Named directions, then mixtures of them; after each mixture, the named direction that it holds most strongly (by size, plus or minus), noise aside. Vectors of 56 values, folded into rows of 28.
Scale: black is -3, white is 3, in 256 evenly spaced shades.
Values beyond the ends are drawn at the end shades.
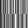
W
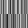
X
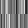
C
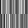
C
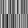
X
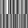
X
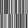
X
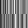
W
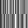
W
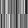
C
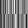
W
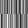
X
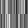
C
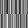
X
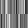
C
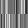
C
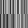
X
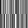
W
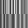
W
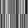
C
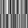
X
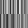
X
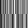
W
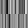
C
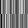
C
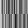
W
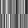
C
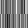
C
